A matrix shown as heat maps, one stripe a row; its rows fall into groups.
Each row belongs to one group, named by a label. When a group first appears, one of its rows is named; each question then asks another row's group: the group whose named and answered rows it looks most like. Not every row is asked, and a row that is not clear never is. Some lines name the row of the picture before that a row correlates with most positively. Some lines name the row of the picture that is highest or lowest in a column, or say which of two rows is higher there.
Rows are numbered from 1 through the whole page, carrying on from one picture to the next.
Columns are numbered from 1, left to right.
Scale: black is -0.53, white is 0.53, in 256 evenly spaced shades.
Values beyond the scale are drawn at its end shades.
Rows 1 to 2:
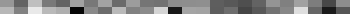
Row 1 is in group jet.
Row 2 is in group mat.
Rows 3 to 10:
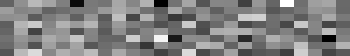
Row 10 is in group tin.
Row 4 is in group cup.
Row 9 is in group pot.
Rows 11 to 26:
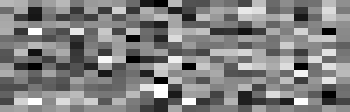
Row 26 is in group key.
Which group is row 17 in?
mat
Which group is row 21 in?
pot
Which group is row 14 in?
key
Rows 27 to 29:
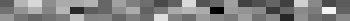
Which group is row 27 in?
tin
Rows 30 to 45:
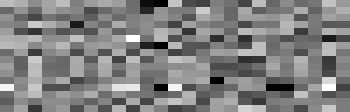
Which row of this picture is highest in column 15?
31
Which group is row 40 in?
jet
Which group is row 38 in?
jet
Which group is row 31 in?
pot
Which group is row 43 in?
tin
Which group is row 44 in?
jet
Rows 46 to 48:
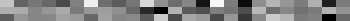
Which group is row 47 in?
key
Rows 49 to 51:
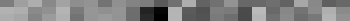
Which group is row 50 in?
key
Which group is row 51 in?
key
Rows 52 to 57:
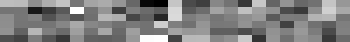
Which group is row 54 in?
cup
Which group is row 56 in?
jet
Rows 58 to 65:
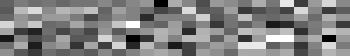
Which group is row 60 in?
pot
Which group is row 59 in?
tin
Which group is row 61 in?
cup
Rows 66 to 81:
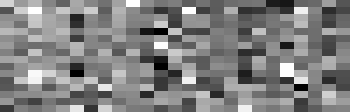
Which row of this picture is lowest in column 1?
81
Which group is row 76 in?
mat
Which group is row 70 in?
key
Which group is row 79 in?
pot
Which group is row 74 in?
key
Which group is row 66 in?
cup
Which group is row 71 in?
mat
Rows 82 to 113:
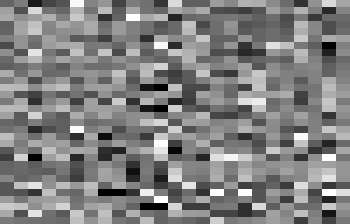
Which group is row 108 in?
tin
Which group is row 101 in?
pot
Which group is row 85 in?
tin
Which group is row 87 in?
pot
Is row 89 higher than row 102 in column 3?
Yes
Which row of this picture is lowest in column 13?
103
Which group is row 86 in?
tin
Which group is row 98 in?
jet
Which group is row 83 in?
jet
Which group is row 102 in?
mat
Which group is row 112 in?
jet
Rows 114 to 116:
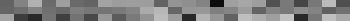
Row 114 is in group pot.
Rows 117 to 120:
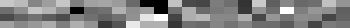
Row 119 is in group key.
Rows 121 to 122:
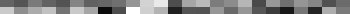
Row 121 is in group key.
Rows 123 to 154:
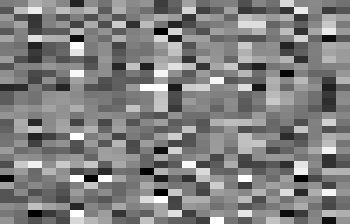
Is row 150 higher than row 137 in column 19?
Yes
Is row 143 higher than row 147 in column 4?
No
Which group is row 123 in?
mat
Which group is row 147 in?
pot
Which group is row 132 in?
jet
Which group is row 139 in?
key
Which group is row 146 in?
tin
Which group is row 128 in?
mat
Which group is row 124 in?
tin
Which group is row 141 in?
tin
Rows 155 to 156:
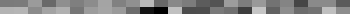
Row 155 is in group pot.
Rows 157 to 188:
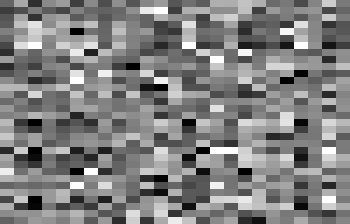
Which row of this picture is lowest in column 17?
177
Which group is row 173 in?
mat
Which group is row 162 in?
tin
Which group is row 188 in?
jet
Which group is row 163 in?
tin
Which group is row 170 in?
jet
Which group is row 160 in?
tin
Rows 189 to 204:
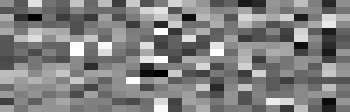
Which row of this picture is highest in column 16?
196
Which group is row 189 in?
jet
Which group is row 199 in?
key
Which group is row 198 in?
pot
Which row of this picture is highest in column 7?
194
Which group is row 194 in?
tin
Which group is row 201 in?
pot
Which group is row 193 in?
mat
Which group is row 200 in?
cup
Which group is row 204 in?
mat
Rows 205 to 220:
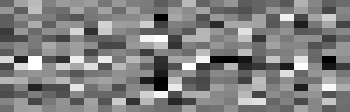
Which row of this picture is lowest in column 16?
213
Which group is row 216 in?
key
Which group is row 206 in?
jet
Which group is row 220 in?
tin
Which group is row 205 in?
tin
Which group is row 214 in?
tin
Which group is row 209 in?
pot
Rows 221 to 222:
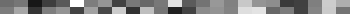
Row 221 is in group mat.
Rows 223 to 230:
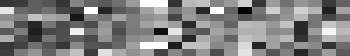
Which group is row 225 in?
mat
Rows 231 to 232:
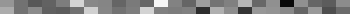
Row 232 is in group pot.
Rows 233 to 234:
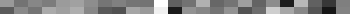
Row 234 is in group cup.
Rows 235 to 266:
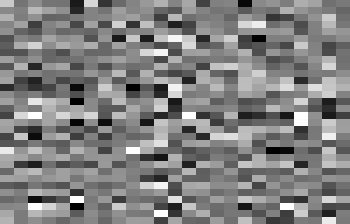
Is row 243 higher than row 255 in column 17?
No
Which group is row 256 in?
cup
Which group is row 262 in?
mat
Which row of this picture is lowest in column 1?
247
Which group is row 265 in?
mat
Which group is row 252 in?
pot
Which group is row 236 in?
mat
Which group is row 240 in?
jet
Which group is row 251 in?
tin
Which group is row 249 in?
mat
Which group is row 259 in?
tin
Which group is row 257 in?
key
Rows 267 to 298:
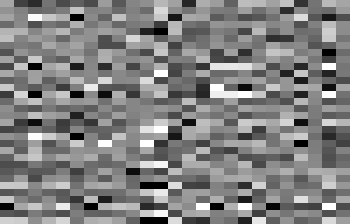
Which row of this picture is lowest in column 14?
284
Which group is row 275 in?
jet
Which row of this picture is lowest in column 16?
296
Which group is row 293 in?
key
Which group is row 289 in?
tin
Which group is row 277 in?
mat
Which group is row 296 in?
pot
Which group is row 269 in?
mat
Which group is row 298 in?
key
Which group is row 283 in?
mat
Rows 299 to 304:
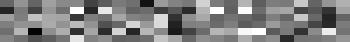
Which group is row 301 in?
mat
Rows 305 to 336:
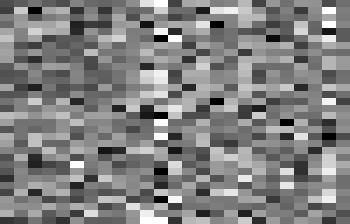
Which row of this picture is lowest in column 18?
335
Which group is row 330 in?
pot
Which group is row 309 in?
mat
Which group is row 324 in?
mat
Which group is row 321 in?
key
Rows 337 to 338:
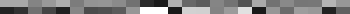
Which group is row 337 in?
key
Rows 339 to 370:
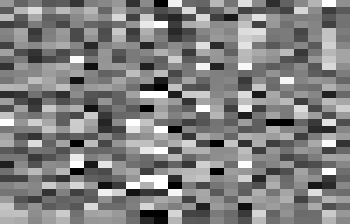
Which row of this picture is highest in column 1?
356
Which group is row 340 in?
tin
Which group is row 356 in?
cup
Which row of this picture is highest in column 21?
350
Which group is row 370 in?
key
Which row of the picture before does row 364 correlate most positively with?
338
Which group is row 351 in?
key
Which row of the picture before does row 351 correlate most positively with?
337
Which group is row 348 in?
pot
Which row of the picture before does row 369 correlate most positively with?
337
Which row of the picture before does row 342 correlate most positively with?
338
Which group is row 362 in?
pot
